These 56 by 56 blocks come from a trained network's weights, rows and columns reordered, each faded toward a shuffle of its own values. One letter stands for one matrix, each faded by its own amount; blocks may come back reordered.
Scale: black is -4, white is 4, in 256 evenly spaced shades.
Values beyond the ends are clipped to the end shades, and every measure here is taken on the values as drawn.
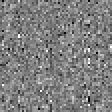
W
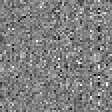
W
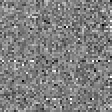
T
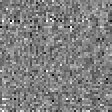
T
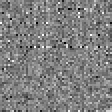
T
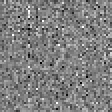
W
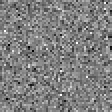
W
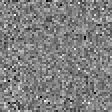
W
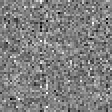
W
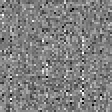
W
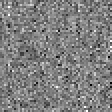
W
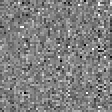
W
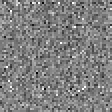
T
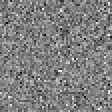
W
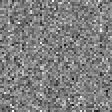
W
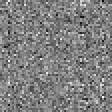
W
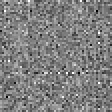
T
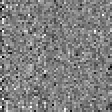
W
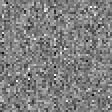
W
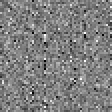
W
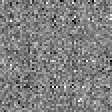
T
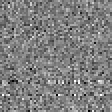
T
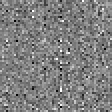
W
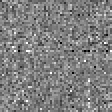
T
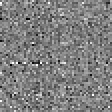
T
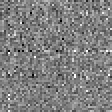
T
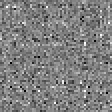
T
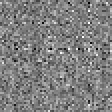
T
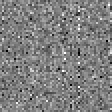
W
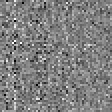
W
